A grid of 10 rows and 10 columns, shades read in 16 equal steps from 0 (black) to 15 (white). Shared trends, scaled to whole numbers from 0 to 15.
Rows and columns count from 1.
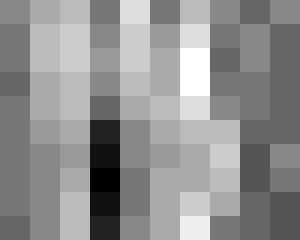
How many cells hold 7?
17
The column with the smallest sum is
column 4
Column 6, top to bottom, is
7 9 10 10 11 10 9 10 10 10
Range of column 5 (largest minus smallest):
6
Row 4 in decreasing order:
15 11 11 10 10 8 7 7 6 6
